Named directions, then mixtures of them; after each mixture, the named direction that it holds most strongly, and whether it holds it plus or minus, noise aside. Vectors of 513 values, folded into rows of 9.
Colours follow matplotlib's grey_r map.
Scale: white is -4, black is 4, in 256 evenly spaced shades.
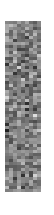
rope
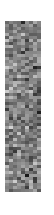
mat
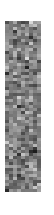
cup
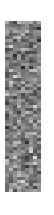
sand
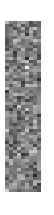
cup, minus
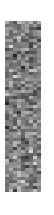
sand, plus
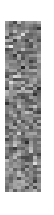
sand, plus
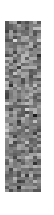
rope, minus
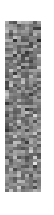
sand, plus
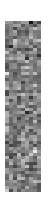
cup, minus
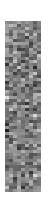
rope, plus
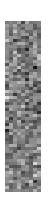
rope, plus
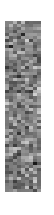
mat, minus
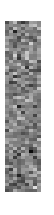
cup, plus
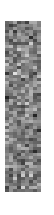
rope, minus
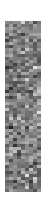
mat, minus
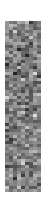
rope, plus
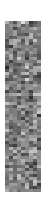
cup, minus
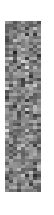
rope, minus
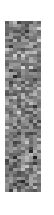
sand, minus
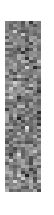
mat, plus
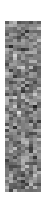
sand, minus
